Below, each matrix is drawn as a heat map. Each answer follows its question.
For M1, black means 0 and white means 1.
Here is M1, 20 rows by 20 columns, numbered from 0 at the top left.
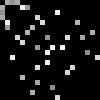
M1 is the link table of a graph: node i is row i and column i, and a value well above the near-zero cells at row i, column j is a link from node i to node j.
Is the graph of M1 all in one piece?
yes
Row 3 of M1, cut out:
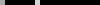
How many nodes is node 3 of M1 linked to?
2
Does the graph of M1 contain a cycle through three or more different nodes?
no
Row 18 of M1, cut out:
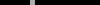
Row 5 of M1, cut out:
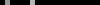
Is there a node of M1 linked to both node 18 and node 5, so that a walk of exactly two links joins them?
yes
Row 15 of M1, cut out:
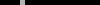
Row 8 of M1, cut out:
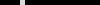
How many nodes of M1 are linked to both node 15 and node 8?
1
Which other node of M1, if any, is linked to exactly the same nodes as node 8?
node 15
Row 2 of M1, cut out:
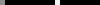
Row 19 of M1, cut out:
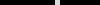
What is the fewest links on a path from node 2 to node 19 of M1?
2
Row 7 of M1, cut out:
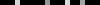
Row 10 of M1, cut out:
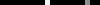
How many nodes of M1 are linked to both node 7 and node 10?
1
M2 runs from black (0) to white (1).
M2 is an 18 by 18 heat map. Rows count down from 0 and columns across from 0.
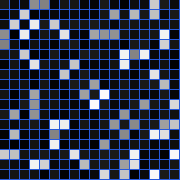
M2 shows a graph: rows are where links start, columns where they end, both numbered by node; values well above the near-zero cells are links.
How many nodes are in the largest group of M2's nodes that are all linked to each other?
3
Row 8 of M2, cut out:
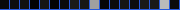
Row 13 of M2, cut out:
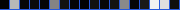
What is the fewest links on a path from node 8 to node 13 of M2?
2
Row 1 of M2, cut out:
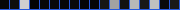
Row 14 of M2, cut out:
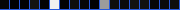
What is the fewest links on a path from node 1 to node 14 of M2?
3
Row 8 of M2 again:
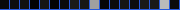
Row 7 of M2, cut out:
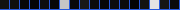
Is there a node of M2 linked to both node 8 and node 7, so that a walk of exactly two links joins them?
no
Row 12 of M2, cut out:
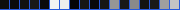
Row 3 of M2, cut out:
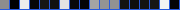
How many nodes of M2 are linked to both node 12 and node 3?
3
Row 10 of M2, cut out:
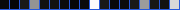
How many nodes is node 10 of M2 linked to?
4
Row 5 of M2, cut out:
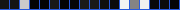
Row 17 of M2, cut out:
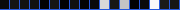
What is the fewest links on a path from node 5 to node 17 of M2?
2
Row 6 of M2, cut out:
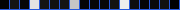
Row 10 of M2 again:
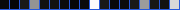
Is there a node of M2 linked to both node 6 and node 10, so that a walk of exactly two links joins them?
yes
